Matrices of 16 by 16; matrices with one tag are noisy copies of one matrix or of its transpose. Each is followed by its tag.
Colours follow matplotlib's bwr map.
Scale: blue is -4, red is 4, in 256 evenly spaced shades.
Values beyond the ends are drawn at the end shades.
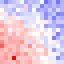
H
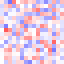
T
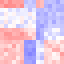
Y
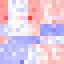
Y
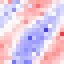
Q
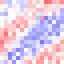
Q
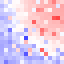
H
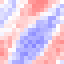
Q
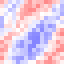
Q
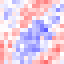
Q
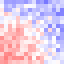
H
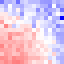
H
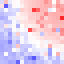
H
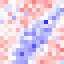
Q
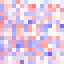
T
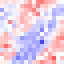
Q
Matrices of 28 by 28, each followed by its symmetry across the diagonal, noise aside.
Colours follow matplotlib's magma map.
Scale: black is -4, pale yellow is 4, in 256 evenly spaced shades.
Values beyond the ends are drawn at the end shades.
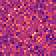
symmetric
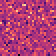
neither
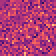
symmetric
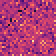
symmetric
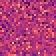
neither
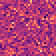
neither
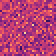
symmetric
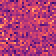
neither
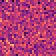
neither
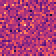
symmetric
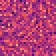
symmetric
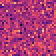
neither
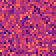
neither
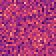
symmetric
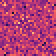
symmetric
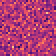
symmetric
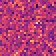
neither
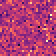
neither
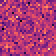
symmetric
